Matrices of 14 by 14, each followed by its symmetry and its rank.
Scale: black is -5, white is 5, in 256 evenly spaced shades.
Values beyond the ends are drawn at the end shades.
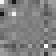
symmetric, rank two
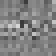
neither, rank three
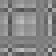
symmetric, rank one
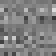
neither, rank three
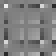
symmetric, rank one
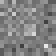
symmetric, rank three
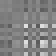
symmetric, rank one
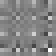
symmetric, rank two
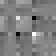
symmetric, rank two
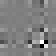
symmetric, rank one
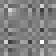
symmetric, rank two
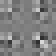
symmetric, rank two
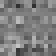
neither, rank three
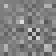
symmetric, rank three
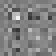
symmetric, rank two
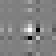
symmetric, rank one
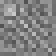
symmetric, rank three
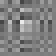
symmetric, rank one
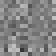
neither, rank three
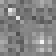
symmetric, rank three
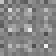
symmetric, rank three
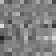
neither, rank three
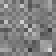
symmetric, rank three
